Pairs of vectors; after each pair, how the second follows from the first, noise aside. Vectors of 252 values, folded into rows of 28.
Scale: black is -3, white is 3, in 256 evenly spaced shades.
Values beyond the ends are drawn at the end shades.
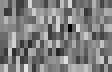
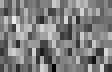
shuffled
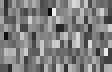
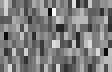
sign-scrambled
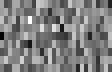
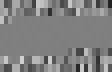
partly zeroed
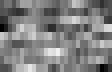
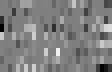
partly zeroed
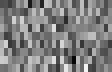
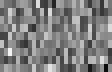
shuffled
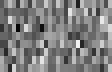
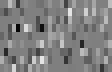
partly zeroed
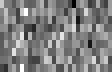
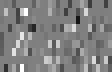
partly zeroed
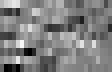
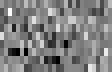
shuffled
